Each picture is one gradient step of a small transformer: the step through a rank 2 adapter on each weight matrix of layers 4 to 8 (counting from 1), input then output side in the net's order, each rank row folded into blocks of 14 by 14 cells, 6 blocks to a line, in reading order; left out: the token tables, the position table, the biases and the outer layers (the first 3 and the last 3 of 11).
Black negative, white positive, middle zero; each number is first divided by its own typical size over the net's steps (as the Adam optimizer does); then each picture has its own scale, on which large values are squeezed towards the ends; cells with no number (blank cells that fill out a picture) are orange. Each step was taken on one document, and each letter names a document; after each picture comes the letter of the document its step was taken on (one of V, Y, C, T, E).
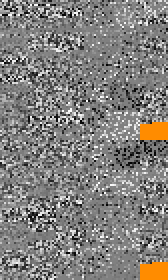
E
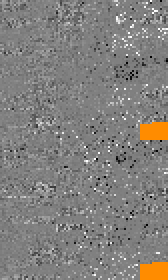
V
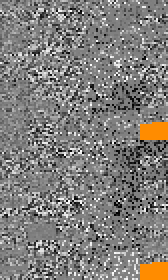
E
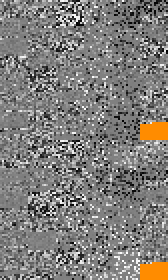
E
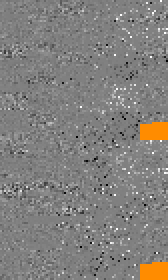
V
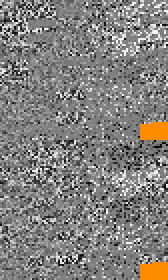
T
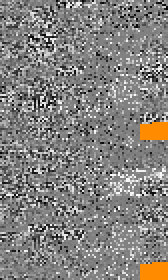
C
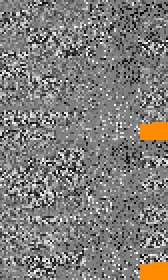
T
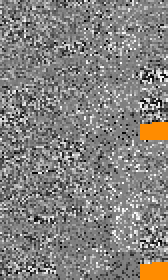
C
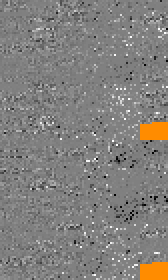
V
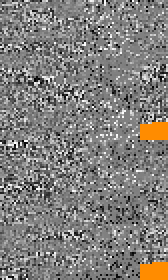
C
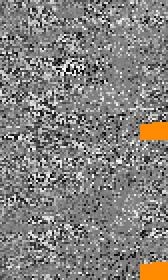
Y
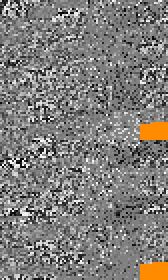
E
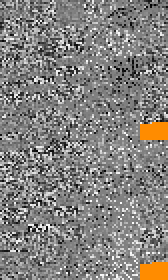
C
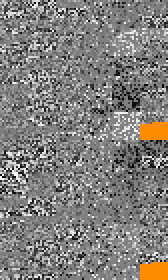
E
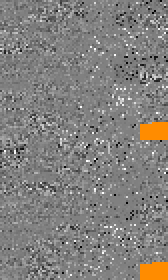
V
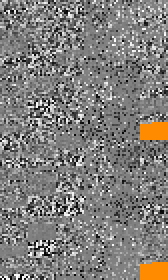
E
